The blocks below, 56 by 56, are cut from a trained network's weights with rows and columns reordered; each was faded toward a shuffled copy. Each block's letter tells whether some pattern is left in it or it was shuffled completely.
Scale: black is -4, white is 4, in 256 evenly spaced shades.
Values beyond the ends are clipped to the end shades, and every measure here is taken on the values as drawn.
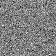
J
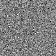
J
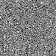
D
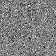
D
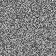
J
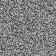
D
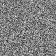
D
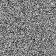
J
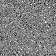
D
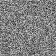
D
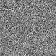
D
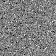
J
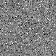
D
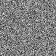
D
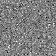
D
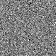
D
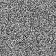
D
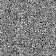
D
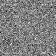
D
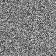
D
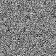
D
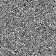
J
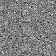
D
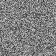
J
